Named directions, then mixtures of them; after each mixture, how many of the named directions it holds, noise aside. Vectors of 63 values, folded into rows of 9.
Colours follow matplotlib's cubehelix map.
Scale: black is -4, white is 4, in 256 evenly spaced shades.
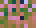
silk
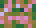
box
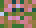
two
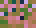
one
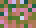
one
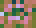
two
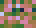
two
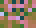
two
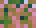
two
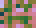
one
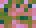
two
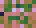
two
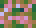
one
